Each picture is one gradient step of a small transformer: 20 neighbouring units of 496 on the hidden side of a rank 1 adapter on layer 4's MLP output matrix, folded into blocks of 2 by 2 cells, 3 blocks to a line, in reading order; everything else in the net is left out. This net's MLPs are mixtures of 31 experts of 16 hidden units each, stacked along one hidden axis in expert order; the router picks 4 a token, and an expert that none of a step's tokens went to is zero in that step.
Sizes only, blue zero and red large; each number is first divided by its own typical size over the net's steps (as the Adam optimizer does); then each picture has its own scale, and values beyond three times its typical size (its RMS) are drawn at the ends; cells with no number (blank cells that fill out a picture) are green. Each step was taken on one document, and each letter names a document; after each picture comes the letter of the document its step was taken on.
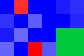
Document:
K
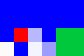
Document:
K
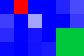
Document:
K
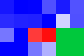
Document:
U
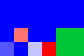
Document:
K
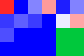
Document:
U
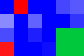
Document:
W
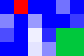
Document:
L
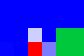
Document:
W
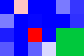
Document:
L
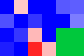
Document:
W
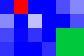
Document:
K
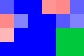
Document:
U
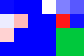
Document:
U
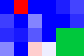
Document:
K
